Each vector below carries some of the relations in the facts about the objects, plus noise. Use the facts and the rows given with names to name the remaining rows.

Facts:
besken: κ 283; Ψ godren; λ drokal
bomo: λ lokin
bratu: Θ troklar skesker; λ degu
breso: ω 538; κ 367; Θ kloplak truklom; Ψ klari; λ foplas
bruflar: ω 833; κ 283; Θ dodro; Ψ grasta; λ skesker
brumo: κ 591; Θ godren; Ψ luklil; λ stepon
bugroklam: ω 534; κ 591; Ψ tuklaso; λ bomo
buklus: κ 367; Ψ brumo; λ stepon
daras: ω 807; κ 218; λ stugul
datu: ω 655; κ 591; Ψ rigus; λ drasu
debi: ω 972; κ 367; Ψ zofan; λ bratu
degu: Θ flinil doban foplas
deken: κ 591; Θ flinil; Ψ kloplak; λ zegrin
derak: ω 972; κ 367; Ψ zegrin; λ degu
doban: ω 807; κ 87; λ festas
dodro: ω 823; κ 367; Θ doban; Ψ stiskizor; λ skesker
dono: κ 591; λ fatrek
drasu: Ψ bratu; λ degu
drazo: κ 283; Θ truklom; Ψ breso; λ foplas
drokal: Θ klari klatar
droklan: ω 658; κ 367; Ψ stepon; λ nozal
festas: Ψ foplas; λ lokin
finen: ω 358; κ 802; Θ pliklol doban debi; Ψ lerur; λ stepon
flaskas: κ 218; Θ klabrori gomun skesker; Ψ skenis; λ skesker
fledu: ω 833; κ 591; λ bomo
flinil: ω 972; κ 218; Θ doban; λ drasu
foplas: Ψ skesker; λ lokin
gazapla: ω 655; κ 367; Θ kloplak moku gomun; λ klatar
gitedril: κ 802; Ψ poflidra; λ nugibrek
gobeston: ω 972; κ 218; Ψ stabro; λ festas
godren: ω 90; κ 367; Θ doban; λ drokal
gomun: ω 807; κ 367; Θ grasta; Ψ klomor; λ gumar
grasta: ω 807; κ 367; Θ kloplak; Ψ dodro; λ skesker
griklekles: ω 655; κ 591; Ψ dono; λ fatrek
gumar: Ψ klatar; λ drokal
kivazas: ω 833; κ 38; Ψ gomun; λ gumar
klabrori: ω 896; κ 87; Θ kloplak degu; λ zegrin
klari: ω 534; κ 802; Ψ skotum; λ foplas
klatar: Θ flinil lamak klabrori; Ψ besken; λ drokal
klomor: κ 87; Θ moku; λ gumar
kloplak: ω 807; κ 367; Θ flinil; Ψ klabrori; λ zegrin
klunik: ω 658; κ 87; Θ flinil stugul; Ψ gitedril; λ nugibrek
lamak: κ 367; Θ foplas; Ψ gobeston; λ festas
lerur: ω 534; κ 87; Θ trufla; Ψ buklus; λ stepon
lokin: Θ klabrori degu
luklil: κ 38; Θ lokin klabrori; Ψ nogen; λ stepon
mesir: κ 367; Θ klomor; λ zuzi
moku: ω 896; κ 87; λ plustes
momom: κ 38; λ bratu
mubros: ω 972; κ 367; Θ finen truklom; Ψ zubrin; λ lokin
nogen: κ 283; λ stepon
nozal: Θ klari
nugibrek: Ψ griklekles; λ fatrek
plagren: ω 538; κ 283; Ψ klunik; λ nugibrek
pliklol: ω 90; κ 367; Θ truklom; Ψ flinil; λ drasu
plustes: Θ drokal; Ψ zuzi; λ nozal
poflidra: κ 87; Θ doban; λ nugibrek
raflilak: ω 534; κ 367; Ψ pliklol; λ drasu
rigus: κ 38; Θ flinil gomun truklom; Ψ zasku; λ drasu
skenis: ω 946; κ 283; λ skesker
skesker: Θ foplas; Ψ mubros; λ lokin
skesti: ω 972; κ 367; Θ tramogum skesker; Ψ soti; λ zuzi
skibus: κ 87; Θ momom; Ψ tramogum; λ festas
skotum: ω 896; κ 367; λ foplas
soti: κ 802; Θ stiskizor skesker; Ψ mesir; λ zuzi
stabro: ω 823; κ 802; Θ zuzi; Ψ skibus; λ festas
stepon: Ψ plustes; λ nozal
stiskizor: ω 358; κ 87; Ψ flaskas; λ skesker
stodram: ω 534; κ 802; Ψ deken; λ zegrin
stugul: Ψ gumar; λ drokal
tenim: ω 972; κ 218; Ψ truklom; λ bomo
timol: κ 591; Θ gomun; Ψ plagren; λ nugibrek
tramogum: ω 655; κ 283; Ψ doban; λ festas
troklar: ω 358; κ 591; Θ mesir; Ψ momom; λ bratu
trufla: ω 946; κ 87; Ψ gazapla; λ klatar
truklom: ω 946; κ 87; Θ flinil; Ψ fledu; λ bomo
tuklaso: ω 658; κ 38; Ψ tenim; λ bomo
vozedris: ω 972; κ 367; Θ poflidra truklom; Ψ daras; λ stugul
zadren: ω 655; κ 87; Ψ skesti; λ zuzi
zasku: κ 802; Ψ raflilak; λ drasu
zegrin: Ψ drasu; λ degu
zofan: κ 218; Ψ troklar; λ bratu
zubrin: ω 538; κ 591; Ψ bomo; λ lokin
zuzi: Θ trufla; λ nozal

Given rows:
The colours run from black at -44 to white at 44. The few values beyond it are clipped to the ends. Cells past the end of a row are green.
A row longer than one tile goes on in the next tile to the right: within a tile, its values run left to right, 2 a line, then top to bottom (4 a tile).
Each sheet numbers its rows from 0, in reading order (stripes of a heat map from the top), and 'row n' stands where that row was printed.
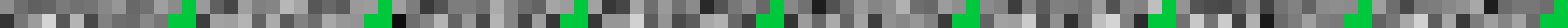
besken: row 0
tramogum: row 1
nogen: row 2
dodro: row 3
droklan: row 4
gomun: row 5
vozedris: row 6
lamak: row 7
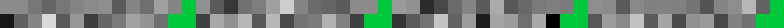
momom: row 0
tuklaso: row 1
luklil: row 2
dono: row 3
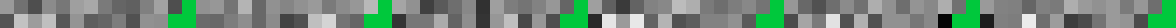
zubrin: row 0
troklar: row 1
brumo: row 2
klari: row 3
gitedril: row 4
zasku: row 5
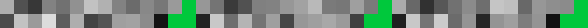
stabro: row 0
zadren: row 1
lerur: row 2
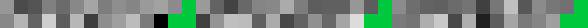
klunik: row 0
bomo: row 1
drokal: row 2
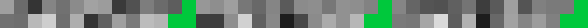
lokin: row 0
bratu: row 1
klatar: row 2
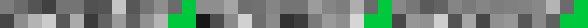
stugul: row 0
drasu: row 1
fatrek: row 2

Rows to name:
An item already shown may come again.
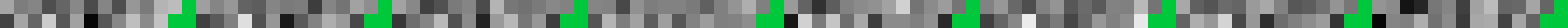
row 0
pliklol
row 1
rigus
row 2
mesir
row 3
griklekles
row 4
moku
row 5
zofan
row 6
breso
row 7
stepon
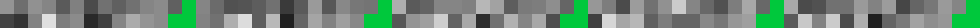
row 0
degu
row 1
klatar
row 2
skibus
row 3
fledu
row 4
mubros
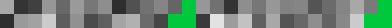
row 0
dodro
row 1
bugroklam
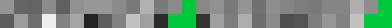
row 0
klabrori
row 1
datu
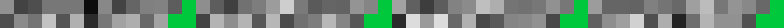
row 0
godren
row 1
tuklaso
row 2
klari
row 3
klomor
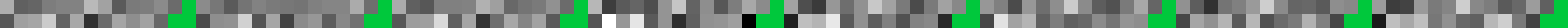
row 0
skibus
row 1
fatrek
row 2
skibus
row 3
truklom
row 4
skenis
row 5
fledu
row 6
tuklaso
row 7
doban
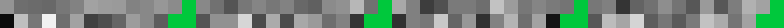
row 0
stodram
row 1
nugibrek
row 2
soti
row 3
daras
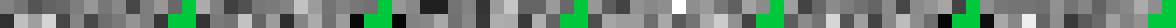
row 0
kivazas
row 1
soti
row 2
stepon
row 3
stiskizor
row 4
poflidra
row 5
raflilak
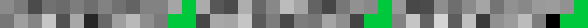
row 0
gazapla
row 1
bruflar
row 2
klunik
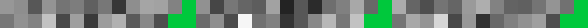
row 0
timol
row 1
flinil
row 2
breso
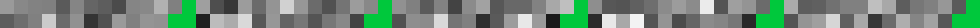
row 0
deken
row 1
skenis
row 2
kloplak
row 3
trufla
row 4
skibus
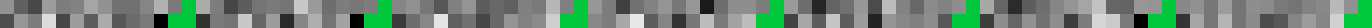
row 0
plagren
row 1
soti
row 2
zofan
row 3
flaskas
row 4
skesti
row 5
finen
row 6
datu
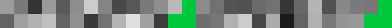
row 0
grasta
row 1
drokal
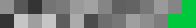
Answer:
skotum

